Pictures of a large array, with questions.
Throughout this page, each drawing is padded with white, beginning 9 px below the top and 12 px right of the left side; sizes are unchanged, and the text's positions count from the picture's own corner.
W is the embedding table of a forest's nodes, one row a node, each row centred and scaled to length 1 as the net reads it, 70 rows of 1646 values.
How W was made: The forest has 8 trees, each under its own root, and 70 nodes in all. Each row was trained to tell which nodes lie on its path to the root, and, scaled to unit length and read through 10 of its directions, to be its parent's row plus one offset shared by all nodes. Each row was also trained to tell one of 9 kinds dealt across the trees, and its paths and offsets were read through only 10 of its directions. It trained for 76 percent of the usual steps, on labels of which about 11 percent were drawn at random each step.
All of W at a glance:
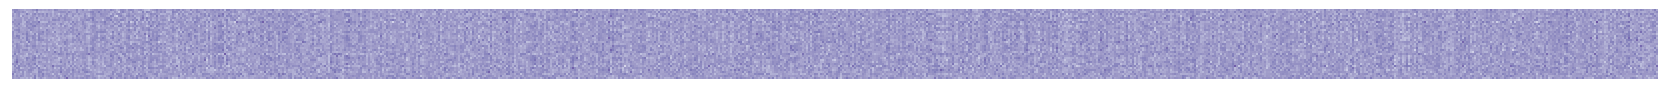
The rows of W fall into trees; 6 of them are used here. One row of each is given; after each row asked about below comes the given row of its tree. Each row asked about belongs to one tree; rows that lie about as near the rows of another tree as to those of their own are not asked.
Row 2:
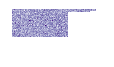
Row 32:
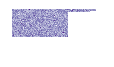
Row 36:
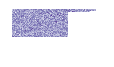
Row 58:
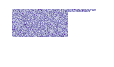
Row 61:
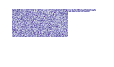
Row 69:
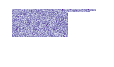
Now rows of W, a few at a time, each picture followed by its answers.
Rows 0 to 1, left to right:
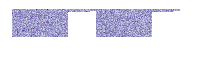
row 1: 61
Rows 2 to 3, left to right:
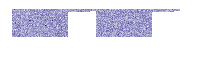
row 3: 69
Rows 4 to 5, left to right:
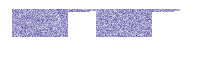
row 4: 61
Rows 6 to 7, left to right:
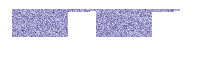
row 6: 58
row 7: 58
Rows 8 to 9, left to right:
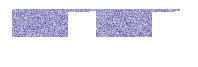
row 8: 69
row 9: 2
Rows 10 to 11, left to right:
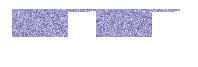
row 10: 2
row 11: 69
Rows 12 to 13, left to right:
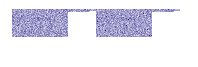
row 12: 61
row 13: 61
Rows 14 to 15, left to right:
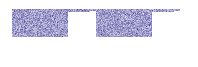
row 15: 69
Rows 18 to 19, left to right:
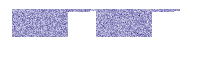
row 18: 58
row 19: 2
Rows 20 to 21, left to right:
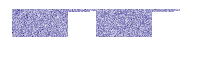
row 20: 61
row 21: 69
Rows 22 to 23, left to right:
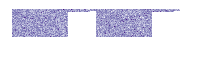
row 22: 61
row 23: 61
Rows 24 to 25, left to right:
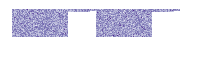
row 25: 32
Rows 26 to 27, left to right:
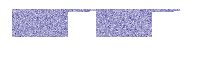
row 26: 58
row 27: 61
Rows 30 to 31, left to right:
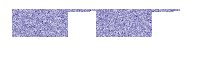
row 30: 58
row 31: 61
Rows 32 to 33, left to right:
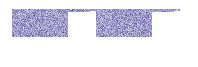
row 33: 2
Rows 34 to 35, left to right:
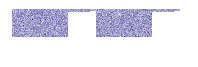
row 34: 69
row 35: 58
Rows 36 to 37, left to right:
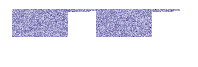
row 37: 61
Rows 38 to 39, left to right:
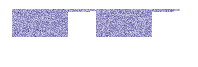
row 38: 69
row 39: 58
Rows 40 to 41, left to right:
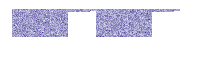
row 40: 69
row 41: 58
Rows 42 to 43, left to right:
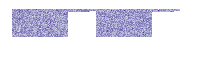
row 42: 61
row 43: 69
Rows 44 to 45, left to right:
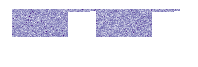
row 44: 2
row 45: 2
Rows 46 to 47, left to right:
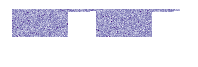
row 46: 32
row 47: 58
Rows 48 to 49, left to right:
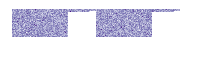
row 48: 61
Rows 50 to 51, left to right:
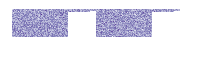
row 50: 58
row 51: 36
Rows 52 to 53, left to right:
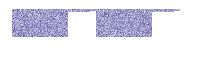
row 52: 58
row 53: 69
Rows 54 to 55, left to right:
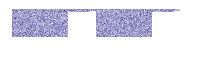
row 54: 32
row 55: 58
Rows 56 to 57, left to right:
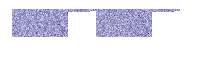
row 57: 2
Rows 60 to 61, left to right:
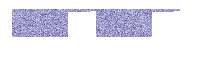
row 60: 2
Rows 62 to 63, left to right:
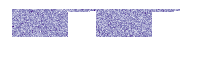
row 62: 2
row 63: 58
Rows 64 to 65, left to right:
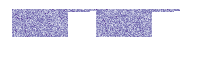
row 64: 61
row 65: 32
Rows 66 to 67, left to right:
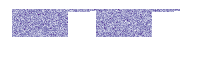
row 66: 69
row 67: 32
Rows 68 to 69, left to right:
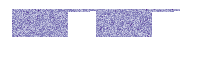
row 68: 32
